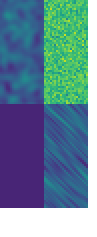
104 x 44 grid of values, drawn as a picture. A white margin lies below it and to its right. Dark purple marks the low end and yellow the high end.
It is made of 2 by 2 panels. Panel 1,1: low, blotchy. Panel 1,2: high, fine-grained. Panel 2,1: very low, flat. Panel 2,2: low, slanting down to the right.
